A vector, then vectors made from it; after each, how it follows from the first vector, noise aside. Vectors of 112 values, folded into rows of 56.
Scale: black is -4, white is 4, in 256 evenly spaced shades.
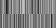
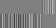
partly zeroed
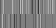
partly zeroed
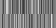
negated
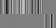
partly zeroed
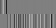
partly zeroed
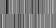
partly zeroed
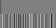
partly zeroed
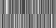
negated
